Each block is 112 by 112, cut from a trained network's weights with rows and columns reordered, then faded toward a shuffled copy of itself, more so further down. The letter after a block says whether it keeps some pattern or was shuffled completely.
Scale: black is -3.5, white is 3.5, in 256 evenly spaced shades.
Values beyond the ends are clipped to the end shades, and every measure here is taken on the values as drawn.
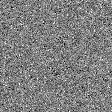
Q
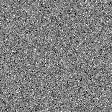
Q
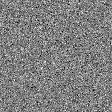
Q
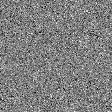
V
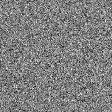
V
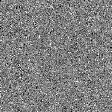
V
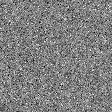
Q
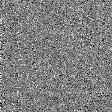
V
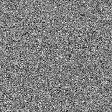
V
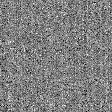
V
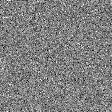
V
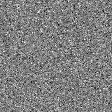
Q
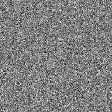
V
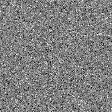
V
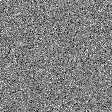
Q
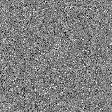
V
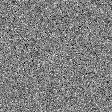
Q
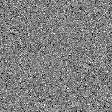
V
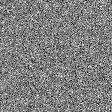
Q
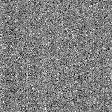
V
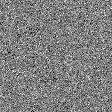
Q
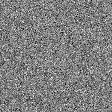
Q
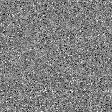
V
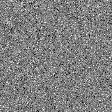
V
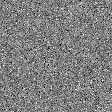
Q
